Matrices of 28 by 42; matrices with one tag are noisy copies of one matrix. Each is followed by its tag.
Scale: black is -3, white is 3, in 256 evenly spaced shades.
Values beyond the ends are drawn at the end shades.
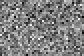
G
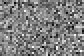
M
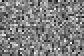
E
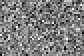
G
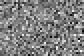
M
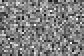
E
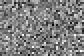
M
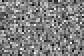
E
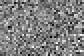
M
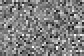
M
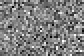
M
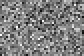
G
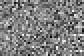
M
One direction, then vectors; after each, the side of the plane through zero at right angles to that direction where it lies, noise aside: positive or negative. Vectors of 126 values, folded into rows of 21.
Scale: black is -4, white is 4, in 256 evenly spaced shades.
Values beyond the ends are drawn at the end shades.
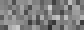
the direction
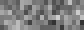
positive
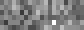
negative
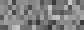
positive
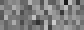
positive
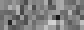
negative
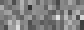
positive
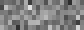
negative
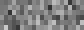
negative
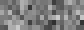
positive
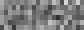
negative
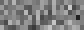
negative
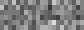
negative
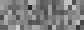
positive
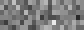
negative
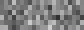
negative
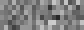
negative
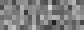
positive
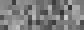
positive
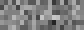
positive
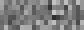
negative
